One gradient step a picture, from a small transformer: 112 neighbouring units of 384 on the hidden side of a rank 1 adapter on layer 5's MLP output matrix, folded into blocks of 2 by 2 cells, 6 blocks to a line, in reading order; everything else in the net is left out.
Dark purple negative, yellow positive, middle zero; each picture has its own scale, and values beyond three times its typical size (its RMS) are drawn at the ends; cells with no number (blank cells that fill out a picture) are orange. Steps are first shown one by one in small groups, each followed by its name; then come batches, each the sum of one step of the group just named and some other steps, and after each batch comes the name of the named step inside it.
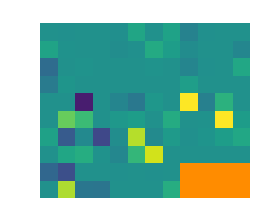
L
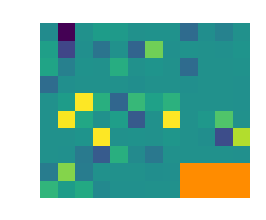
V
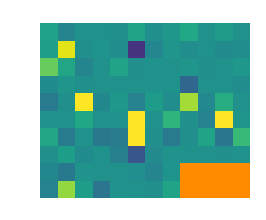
L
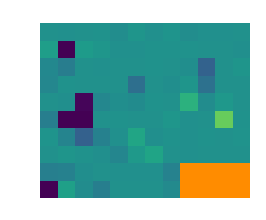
L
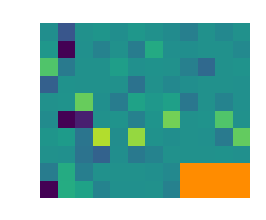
V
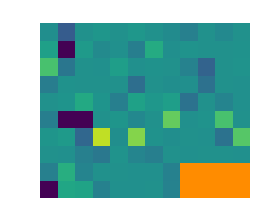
V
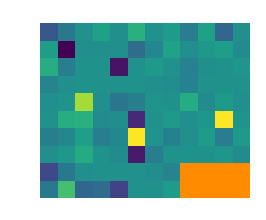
L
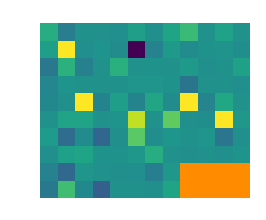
L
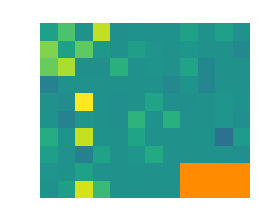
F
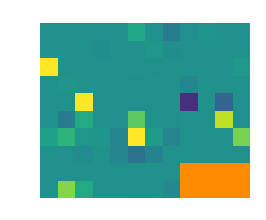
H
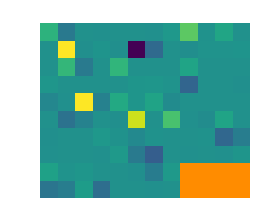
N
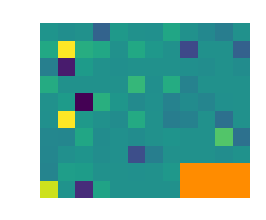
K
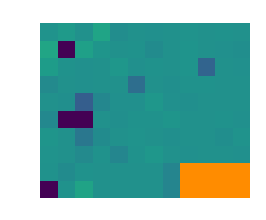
F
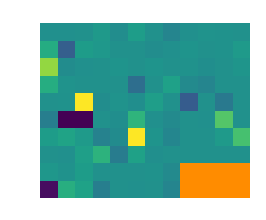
H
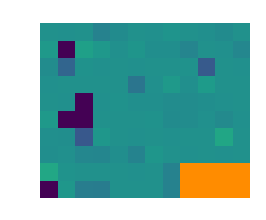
K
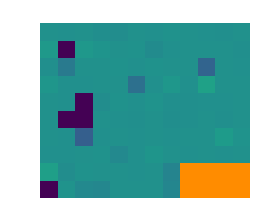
K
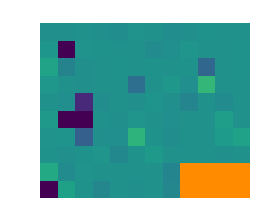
H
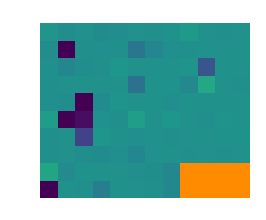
N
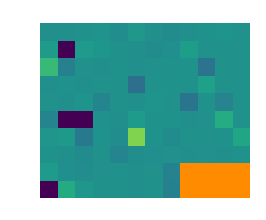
H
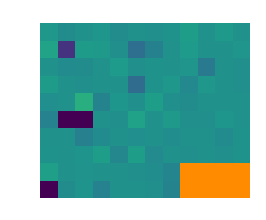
N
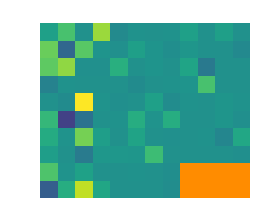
F
